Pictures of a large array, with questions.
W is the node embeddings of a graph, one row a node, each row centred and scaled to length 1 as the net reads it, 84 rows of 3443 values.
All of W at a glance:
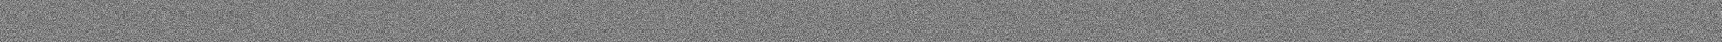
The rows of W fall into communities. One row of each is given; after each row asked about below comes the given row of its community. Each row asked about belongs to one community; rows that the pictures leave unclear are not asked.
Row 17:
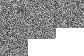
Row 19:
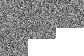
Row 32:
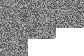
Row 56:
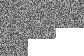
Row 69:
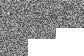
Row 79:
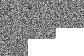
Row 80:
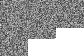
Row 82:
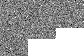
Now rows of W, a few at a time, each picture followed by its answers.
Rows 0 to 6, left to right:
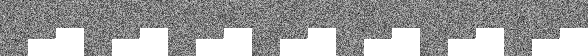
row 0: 79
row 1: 80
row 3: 80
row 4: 19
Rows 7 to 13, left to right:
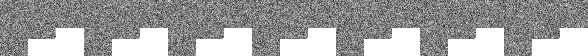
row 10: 19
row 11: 32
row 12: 56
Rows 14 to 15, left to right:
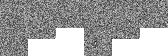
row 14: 82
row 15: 19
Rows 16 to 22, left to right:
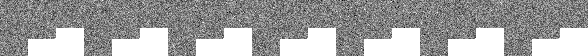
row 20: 17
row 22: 79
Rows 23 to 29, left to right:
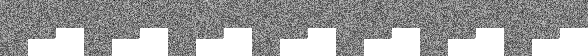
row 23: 80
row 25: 79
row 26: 79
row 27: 80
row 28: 32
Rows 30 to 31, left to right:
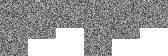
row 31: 56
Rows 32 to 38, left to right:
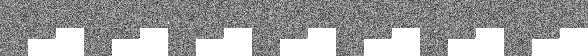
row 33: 56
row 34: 32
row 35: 32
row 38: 79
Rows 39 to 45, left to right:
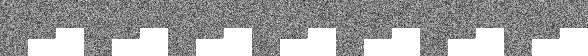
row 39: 80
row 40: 82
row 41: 79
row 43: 69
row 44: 80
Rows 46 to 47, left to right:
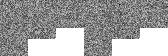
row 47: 32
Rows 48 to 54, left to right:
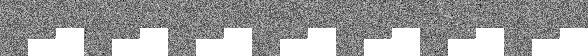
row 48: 82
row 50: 17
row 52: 19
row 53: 56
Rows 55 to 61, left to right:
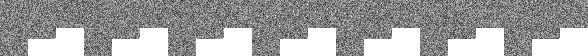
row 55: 80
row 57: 79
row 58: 69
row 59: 69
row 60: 32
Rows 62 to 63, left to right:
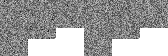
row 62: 19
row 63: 19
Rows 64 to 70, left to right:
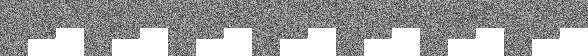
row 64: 19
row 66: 79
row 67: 80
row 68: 79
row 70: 82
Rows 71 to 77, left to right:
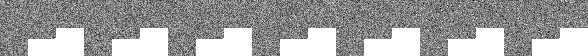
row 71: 80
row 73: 56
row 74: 19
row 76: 17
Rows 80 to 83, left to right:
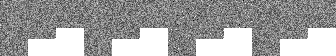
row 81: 19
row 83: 17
